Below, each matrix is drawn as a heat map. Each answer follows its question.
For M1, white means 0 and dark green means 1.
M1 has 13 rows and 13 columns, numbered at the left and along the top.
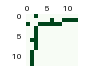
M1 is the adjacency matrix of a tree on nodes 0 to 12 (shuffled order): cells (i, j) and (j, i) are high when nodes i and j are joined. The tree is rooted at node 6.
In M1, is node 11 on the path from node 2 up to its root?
no
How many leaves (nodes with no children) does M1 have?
10
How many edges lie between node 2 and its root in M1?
1
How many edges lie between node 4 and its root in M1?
2
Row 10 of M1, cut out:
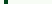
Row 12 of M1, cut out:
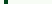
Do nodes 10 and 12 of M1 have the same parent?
yes
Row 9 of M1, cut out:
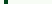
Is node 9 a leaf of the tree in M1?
yes
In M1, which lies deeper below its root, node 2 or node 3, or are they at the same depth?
node 3
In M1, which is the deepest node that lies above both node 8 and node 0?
2
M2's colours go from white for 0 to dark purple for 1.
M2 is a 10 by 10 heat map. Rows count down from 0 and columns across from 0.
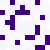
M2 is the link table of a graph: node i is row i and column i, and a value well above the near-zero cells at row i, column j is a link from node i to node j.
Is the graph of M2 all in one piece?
yes
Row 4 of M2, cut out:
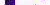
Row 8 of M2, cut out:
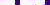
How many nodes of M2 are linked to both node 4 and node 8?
0
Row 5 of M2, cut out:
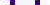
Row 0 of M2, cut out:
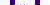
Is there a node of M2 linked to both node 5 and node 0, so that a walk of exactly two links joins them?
yes
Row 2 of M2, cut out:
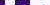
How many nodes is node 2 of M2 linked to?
4
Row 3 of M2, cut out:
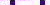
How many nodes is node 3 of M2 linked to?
2
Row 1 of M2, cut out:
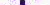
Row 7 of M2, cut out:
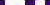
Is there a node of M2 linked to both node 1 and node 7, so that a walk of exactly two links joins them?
no
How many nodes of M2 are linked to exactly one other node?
2
